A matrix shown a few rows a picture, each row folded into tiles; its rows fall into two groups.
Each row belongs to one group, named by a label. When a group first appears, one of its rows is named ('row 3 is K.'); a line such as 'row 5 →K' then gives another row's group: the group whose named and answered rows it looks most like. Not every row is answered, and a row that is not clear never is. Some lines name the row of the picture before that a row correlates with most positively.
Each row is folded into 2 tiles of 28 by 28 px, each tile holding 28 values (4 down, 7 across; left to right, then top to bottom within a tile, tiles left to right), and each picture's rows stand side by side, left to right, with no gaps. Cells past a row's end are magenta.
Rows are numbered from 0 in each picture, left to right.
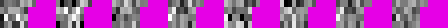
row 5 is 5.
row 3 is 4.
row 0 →5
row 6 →4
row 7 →5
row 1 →5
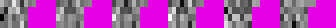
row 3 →4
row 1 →4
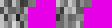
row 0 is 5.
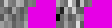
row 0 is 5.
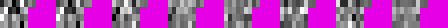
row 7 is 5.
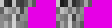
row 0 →5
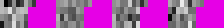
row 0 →5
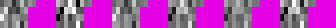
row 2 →4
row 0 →4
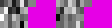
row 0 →4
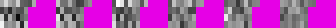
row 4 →4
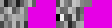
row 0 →5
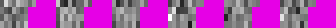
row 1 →5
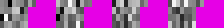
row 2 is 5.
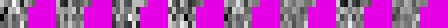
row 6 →5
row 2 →5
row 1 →5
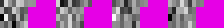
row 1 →5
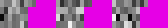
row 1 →5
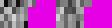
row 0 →5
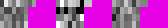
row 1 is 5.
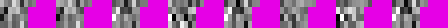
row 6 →5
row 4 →4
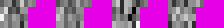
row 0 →4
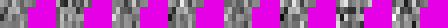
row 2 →4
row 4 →4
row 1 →5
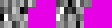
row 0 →5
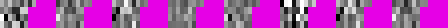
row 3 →5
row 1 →4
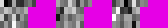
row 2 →4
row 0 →5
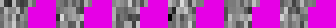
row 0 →5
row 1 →5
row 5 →4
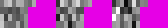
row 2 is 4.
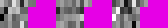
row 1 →5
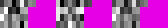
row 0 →4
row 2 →4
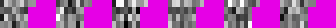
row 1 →4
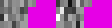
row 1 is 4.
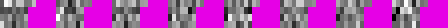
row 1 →4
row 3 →5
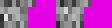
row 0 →5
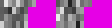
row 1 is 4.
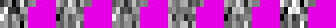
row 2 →4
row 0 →4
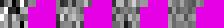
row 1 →5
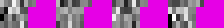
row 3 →5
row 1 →5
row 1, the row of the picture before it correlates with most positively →1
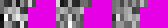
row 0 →5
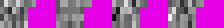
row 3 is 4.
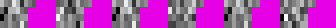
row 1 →4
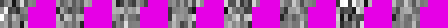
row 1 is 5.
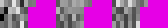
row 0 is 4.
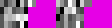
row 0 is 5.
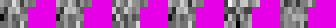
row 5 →5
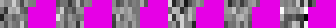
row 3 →5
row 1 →4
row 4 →5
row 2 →5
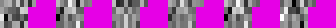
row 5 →4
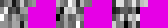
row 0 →4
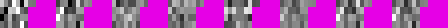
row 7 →4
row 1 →4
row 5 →4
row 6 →4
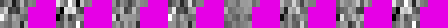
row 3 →4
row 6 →5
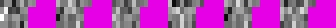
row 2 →4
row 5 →5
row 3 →5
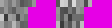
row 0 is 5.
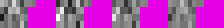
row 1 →4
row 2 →4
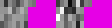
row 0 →5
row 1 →4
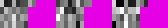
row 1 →4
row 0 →5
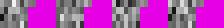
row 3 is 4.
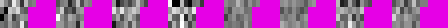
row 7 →4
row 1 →4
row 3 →5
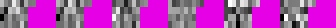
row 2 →4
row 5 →5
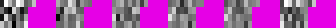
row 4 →4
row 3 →4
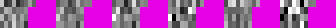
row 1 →4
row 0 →5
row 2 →4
